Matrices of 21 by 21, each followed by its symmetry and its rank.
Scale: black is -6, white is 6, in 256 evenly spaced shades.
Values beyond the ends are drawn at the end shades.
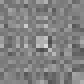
symmetric, rank three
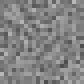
symmetric, full rank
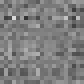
neither, rank three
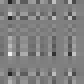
neither, rank one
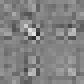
symmetric, rank three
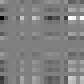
neither, rank one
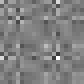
symmetric, rank two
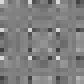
symmetric, rank two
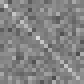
symmetric, full rank
